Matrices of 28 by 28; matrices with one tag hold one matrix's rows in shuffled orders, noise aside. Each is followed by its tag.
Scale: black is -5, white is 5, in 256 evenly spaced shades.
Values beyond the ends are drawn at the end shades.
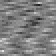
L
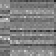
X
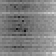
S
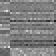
X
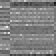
X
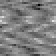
L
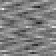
L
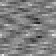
L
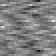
L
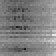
S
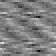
L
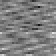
L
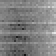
S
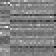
X
